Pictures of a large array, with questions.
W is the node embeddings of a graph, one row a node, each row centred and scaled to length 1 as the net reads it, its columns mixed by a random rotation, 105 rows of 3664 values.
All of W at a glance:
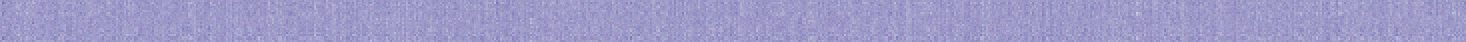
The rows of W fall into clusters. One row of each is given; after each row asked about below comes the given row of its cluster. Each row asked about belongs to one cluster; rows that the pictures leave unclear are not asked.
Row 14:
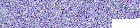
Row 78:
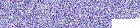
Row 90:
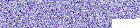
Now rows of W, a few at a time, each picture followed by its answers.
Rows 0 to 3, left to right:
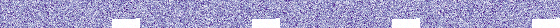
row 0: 14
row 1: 14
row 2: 90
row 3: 90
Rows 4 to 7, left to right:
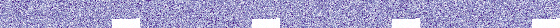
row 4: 78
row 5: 90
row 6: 14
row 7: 90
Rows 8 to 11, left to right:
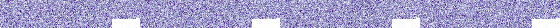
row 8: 90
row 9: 90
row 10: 90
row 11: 78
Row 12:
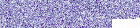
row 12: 90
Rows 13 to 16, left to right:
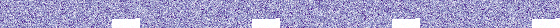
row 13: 14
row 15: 14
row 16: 14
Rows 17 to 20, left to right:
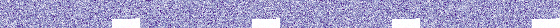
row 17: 78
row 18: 90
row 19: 14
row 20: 78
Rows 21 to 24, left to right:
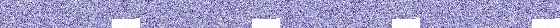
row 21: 14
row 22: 90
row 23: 90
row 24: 14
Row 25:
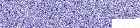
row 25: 90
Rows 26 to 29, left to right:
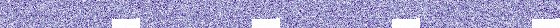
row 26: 78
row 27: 78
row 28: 90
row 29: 14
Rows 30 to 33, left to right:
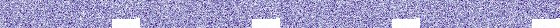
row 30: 90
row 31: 90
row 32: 90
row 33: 14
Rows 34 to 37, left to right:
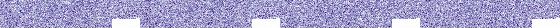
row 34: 90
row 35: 90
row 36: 90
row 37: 90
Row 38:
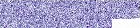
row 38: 78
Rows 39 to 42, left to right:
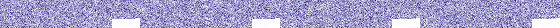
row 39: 14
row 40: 14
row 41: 78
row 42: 78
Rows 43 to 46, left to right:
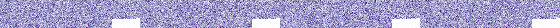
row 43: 90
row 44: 90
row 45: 78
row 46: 90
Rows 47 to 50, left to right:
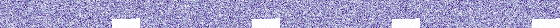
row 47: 78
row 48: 78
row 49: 14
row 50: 14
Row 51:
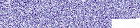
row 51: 78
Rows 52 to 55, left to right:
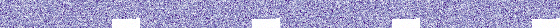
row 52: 90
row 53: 78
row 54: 90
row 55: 78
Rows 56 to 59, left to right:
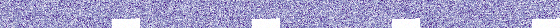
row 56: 78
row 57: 78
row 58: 14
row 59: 90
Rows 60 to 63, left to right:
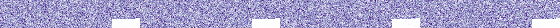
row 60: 14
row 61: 14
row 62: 78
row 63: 90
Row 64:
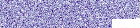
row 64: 90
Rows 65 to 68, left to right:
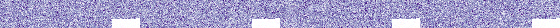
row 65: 78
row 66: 14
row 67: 78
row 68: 90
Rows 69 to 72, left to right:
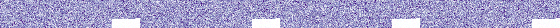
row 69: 14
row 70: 14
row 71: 78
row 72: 14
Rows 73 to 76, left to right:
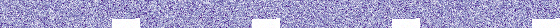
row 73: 14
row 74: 90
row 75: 14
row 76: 14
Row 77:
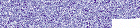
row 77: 78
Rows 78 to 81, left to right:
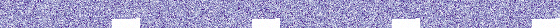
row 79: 14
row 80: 14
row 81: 78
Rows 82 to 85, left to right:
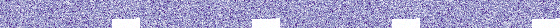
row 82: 90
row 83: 78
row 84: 90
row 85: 14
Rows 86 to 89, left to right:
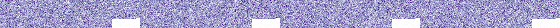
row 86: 90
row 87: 14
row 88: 14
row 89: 14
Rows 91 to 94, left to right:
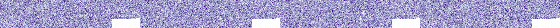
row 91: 78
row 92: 90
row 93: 90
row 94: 78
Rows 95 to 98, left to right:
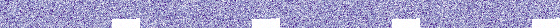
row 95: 90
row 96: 78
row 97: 90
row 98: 90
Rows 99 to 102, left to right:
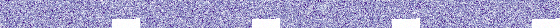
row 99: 90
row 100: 90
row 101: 78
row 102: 14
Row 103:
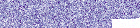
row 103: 78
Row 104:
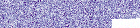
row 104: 78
